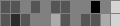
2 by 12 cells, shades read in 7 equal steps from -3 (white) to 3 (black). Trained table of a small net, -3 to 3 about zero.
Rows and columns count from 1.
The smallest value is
-2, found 2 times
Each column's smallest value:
1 1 0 0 0 -1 1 0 0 1 -1 -2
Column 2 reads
1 2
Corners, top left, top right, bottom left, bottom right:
1 -2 1 -2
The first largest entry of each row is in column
10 2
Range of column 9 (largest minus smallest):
1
